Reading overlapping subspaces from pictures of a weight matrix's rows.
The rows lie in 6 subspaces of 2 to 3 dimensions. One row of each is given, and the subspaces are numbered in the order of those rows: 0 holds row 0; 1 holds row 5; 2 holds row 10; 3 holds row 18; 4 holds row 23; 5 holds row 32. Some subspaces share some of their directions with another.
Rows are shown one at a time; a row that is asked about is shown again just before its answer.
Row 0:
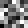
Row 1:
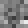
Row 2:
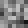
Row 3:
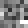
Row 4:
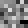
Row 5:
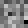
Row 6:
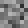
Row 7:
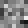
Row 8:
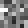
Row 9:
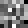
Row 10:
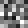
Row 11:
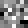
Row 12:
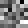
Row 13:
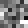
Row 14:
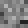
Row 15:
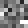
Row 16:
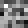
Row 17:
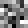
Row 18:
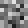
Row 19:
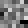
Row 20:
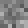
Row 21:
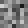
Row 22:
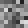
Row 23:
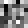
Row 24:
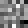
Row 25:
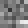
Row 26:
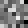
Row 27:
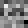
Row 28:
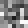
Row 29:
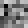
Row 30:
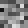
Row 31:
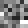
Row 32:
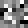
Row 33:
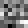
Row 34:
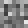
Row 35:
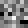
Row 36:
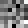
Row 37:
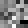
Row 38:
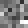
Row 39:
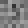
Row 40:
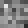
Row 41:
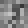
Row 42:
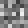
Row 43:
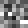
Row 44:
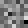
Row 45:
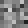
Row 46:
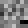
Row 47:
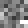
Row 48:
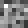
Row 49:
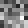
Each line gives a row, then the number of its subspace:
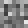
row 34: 1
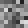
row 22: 4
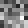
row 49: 3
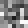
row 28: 5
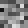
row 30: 3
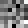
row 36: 0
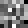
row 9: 0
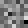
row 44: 1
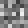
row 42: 5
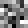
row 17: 3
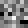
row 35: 2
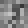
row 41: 5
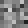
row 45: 5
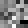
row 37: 5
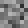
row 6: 3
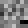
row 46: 2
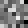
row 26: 2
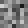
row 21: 5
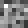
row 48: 4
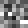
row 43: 2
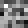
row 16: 4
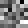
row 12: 5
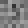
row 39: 5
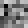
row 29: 4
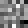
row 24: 0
